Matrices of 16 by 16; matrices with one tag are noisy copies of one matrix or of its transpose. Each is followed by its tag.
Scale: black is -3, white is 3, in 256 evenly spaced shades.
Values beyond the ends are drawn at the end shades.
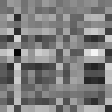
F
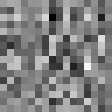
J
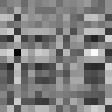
F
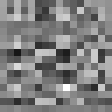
J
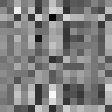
F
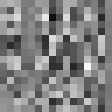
J
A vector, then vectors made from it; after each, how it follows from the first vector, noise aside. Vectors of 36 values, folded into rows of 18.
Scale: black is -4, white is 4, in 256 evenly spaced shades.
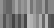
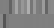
partly zeroed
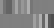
partly zeroed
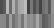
reversed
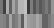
reversed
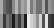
scaled up
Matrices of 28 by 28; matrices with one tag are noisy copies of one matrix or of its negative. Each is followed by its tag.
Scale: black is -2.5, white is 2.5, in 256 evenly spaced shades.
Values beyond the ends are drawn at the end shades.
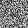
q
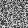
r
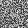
q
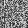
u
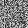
u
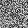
q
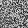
q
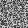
r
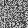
u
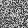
q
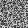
r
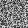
r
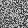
q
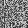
u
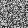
r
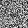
q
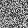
q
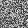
q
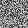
q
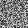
r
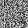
u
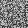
r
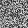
q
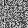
u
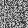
u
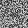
q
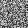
r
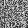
u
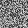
q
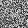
q
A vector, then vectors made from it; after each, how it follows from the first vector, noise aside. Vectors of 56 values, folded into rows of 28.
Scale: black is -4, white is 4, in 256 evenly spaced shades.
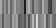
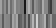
copied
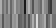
copied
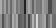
copied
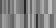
sign-scrambled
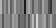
copied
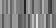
copied
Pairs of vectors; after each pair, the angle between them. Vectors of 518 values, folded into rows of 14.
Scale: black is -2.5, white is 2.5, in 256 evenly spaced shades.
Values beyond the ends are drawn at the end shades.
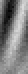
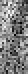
partly opposed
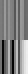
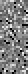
orthogonal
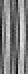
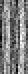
nearly parallel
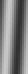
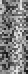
partly opposed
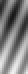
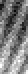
nearly parallel
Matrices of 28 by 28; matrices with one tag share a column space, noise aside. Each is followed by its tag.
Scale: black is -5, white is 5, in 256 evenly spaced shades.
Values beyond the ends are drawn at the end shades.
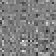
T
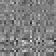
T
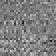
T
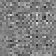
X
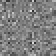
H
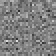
H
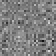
T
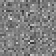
H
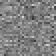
X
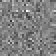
H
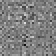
X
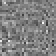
T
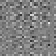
X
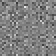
X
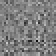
T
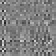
T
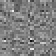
H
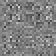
X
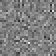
H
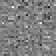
X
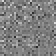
X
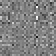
X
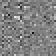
X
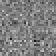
T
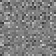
X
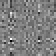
H
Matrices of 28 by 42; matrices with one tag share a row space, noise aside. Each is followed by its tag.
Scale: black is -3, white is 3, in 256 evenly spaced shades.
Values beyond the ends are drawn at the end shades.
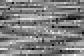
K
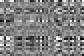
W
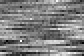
K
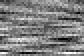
K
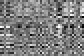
W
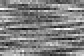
K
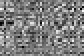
W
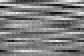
K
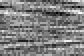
K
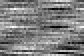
K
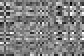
W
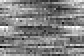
K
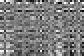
W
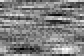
K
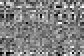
W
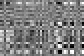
W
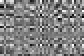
W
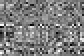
W
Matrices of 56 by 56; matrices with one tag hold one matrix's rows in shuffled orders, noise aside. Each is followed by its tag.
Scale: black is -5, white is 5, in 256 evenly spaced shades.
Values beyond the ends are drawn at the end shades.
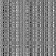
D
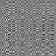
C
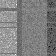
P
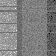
P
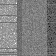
P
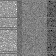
P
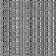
D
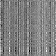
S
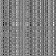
D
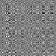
C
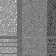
P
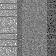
P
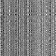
S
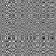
C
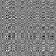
C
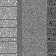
P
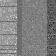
P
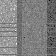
P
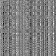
D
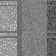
P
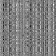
D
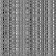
D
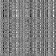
D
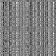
D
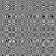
C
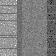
P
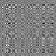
C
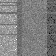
P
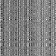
S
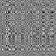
C
